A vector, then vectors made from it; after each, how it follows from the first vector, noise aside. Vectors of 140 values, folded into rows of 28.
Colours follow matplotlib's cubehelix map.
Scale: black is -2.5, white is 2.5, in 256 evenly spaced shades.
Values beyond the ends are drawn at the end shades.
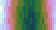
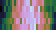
negated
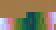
partly zeroed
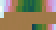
partly zeroed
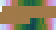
partly zeroed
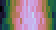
negated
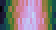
negated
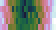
reversed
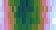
reversed
